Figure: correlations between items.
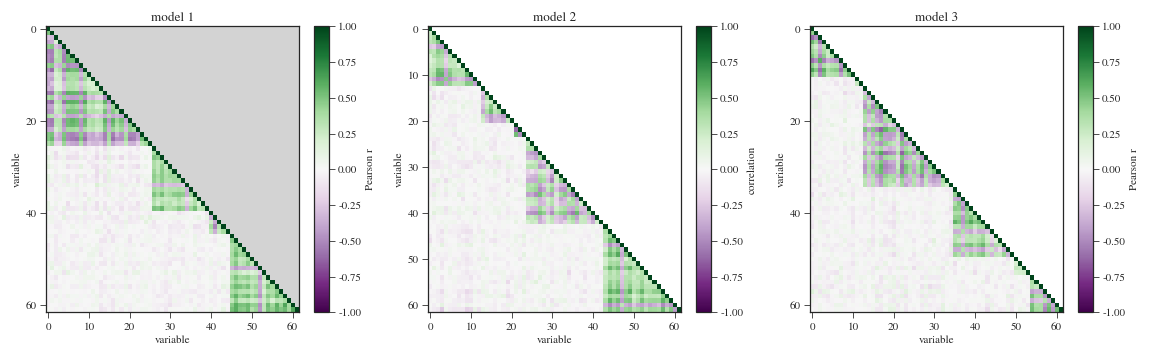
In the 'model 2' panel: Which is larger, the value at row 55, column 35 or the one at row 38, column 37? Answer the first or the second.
the second
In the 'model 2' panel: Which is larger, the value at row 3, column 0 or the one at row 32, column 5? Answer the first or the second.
the first
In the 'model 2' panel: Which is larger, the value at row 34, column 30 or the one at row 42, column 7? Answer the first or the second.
the first
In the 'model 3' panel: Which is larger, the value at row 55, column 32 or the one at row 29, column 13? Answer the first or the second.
the first
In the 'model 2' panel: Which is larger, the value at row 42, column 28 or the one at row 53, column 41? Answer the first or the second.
the second
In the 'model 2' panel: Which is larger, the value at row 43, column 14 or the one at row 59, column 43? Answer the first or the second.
the second
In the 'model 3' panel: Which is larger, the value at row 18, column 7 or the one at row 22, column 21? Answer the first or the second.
the first
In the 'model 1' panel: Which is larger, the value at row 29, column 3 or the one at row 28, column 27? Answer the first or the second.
the second
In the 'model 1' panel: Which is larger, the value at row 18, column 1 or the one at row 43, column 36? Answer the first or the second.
the second
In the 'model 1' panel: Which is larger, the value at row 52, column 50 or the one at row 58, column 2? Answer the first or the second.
the second
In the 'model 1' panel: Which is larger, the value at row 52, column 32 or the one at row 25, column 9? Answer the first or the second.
the first
